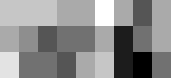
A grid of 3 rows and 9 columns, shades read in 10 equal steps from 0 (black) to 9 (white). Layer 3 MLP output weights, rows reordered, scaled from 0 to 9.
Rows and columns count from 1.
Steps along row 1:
same same down same up down down up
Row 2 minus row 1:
-1 -2 -4 -2 -2 -3 -5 1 0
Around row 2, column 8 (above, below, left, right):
3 0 1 6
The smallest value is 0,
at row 3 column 8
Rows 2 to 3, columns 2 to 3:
5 3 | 4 4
